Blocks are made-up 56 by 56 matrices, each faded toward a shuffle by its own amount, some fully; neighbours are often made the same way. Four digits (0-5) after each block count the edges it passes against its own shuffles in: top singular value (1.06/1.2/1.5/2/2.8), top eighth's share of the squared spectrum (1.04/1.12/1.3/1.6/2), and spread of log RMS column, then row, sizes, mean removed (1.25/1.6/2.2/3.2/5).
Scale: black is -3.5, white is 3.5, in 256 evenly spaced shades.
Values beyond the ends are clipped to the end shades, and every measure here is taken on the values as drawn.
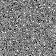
0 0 0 0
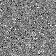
0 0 0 0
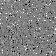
1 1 0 0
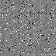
2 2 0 1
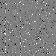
3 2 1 0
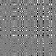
5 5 3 3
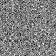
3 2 0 0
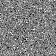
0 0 0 0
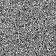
1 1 0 0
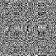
4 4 2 2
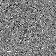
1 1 0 0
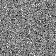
0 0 0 0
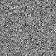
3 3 1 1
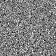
1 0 0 0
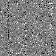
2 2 2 0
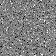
0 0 0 0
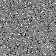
0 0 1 0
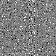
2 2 2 0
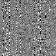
2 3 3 0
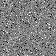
0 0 0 0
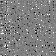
3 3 2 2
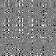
4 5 3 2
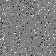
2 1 0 0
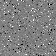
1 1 0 0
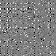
4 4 2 2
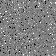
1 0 0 0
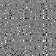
4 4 2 2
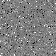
2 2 0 0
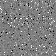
2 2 0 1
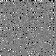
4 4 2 2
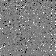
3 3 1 0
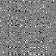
4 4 2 2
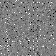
3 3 1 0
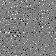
3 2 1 1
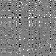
4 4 3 2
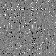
3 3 1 1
